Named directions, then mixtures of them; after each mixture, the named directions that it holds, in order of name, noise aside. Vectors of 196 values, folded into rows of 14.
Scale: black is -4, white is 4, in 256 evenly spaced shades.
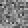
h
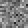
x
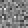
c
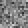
h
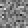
c, h, x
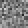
c, h, x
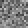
c, h, x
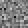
c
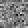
c, h, x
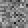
x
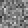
c, h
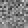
c, h, x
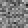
h, x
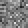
x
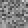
c, h, x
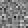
c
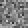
h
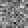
x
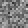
h, x
